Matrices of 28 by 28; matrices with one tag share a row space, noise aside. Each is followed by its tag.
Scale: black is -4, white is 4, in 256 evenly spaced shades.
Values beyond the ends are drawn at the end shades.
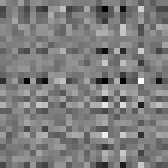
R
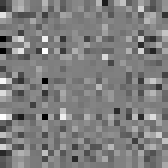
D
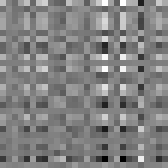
R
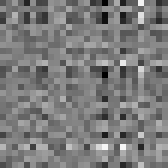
R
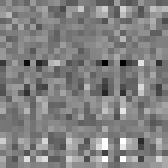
R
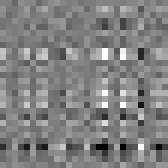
R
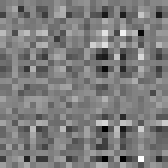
R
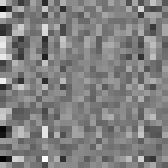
D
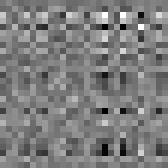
R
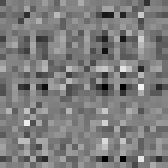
R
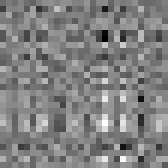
R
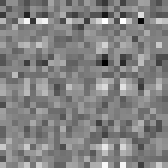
R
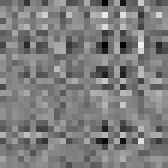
R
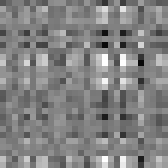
R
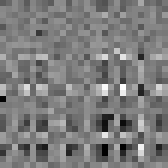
R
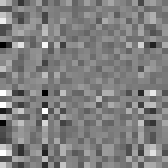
D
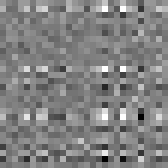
R
